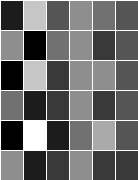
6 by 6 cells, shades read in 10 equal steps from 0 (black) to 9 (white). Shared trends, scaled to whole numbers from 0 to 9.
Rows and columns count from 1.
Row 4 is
4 1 2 5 2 3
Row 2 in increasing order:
0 2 3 4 5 5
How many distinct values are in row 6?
3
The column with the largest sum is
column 4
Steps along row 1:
up down up down down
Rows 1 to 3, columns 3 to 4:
3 5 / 4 5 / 2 5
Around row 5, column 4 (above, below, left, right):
5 5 1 6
